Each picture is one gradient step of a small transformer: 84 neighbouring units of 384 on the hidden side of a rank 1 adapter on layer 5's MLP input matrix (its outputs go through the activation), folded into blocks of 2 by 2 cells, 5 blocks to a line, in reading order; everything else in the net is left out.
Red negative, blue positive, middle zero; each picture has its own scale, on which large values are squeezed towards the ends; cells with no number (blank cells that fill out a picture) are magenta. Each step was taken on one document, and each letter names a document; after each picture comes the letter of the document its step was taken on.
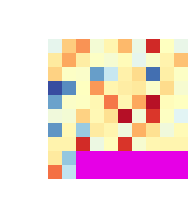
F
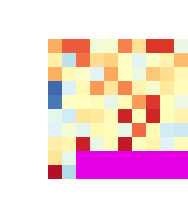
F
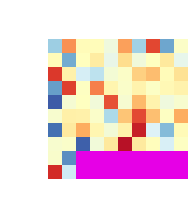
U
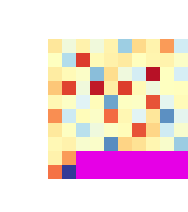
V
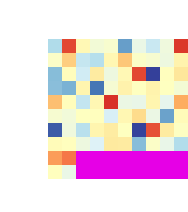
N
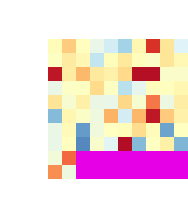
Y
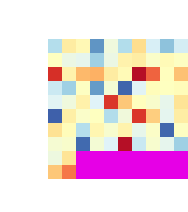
Y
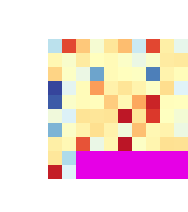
F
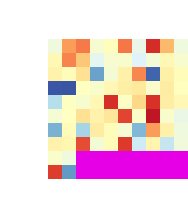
F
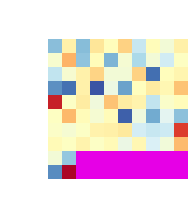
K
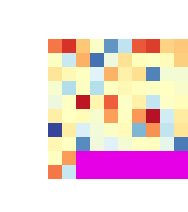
U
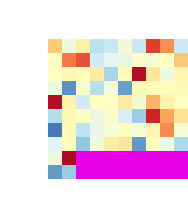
Y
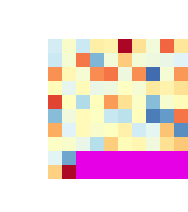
K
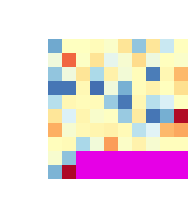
K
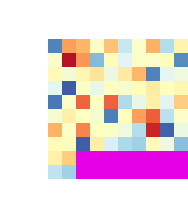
U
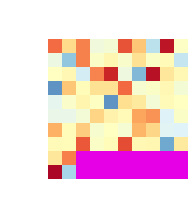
F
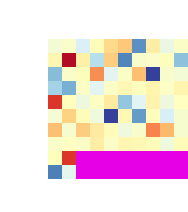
U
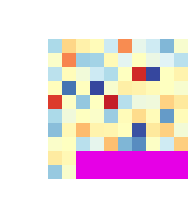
N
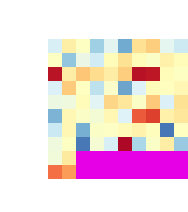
Y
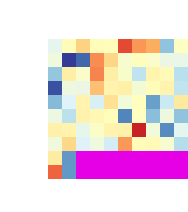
K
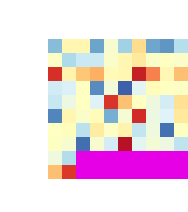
Y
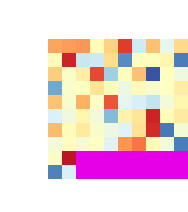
U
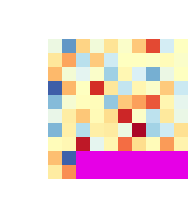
F
